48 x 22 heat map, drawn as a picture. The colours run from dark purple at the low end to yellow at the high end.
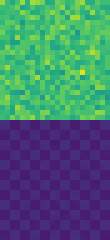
The table splits into 2 rows of 1 panel. Panel 1,1: high, fine-grained. Panel 2,1: very low, checkered, faint in contrast.
